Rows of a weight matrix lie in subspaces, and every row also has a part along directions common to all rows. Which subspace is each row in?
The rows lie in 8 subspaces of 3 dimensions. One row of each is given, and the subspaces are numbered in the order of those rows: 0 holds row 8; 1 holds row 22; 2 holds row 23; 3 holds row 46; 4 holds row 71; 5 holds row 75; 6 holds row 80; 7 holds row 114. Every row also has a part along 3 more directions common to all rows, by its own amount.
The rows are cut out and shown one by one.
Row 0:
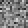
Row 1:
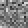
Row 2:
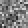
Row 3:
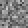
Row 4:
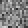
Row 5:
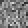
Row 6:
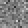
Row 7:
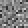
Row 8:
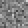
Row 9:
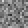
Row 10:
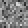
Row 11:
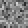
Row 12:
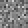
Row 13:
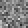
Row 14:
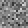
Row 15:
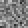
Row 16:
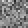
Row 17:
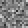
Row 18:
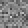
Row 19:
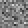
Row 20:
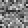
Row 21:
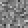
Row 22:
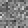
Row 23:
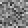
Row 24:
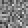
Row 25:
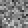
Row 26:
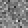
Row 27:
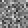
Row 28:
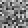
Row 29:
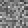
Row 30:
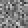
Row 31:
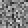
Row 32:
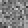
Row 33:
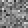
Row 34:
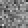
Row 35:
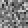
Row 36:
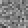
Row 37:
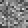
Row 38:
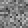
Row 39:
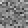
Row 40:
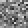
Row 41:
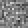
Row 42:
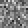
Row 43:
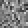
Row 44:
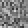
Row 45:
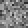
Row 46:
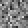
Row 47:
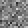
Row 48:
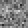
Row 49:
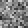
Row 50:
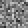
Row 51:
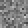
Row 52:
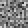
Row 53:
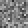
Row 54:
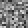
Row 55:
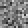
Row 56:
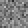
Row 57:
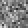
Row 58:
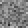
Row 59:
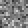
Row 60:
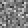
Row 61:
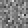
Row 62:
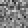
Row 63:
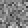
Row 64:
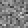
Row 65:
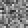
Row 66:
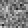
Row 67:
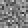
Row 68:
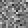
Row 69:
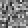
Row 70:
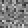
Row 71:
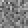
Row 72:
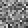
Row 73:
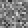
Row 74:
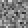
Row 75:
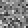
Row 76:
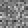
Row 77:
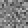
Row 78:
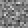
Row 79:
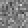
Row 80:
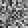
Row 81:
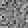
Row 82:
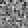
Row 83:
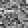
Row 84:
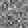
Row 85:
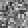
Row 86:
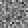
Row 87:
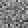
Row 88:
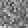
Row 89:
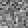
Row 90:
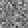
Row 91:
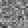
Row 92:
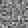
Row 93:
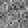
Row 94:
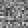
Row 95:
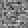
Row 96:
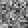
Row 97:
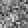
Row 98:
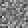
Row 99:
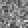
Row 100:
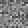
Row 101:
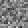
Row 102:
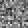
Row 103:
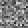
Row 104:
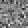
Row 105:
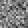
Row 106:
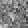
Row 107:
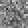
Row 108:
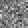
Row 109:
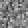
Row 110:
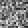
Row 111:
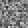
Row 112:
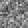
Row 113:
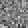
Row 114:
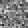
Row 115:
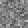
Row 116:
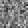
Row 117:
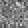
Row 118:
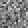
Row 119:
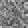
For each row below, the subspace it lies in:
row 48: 7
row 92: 6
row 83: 7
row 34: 7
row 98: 1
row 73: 4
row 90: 4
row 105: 3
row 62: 5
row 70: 6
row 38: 3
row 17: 0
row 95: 4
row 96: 7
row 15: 4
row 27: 0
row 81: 1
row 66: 7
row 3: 3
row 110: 6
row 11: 6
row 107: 5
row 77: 4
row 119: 5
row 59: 5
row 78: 4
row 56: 5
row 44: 7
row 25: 5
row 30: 4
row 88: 7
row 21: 2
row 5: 0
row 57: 7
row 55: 5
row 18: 3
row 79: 3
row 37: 2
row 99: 2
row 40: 0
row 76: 1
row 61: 5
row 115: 2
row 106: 7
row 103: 6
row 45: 0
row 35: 4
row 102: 1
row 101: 1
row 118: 1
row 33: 7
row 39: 2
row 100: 3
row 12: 5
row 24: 3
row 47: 6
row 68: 0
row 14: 0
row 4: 6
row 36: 6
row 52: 3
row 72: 2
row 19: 0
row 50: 0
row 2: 7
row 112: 3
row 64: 2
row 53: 5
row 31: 0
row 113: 6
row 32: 6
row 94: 1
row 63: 2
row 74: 4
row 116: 2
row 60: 2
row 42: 5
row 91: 6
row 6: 1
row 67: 3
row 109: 3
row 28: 2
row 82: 5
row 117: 6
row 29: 1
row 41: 4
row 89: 1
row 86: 6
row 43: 4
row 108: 0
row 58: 2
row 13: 5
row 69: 3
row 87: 2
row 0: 4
